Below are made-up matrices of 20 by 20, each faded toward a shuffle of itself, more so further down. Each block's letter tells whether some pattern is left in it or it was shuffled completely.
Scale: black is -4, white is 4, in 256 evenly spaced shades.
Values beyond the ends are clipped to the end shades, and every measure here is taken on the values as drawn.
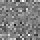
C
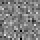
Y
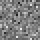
Y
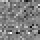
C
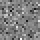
Y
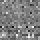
C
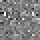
C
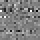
C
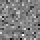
Y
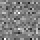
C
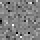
Y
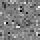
Y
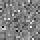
Y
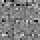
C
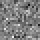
Y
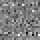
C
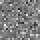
Y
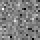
Y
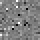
Y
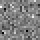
Y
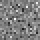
Y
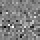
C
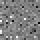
Y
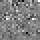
C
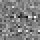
C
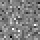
Y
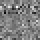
C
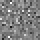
Y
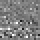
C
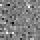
Y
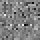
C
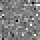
Y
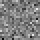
Y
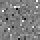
Y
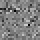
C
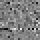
C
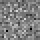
Y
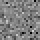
Y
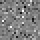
Y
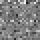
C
